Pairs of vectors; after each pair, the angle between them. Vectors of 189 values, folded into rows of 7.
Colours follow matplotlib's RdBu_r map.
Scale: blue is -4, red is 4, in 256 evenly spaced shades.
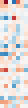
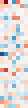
nearly parallel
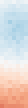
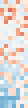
partly opposed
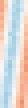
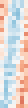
nearly parallel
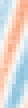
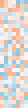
orthogonal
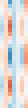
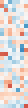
partly aligned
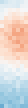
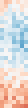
nearly opposite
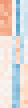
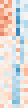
nearly parallel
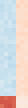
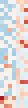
partly aligned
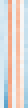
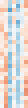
nearly opposite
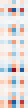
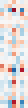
nearly opposite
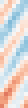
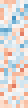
partly aligned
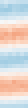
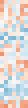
partly opposed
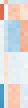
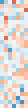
orthogonal
